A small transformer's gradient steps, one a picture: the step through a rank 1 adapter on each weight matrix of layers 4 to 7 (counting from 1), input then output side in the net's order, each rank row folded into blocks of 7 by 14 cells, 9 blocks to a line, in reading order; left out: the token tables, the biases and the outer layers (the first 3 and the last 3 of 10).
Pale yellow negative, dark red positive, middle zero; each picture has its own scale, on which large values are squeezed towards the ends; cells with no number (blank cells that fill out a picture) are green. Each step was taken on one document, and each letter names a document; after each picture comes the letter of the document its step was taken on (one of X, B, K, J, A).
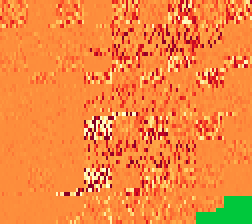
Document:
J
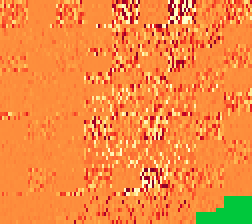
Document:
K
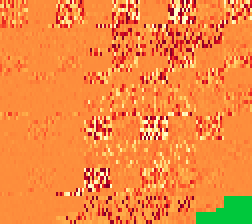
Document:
K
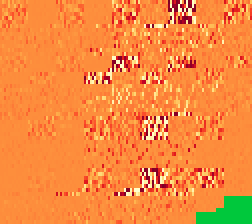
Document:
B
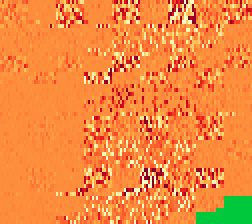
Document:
K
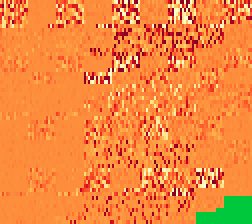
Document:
K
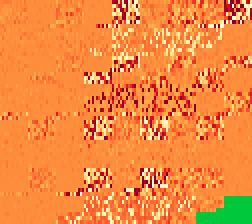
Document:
J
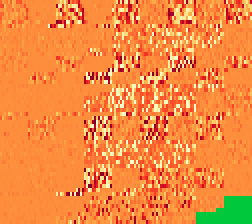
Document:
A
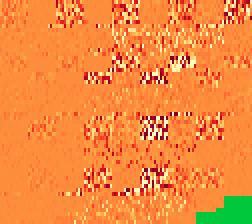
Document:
B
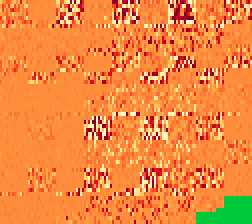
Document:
K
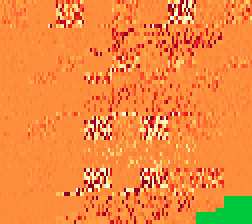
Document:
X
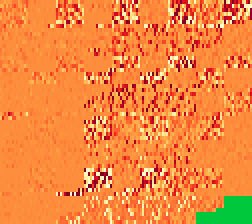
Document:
A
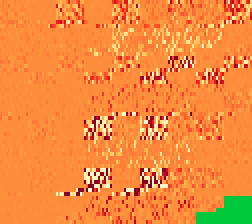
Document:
J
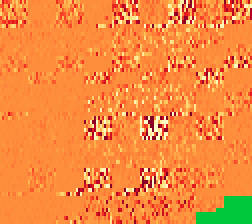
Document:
A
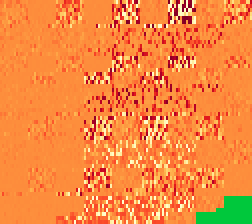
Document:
X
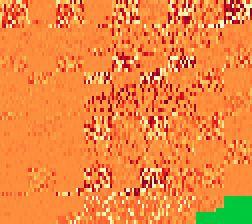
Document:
X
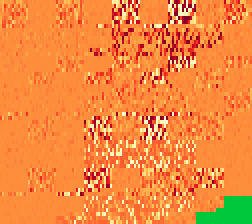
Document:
X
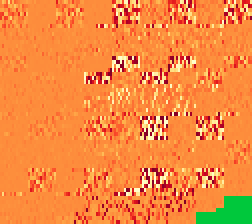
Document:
B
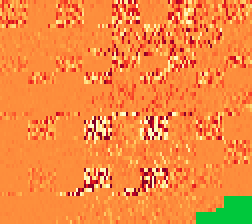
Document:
A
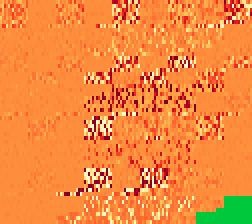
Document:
J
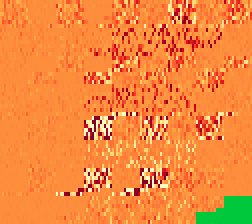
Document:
J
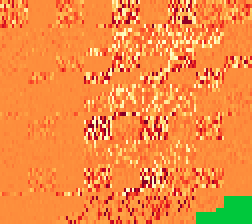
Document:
K
